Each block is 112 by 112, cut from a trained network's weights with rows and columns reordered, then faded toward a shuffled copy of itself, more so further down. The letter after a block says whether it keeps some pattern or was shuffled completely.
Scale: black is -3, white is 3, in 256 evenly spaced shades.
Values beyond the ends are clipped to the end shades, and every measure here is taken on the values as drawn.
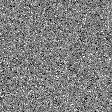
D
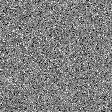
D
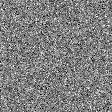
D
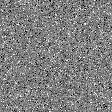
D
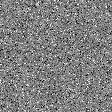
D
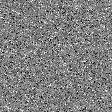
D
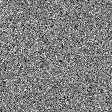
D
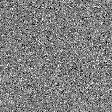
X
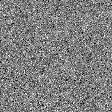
X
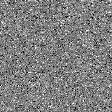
X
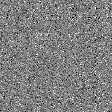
X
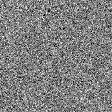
X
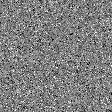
D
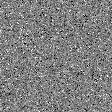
D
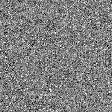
X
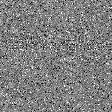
X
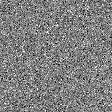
X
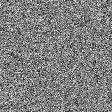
X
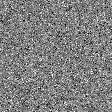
D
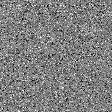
X
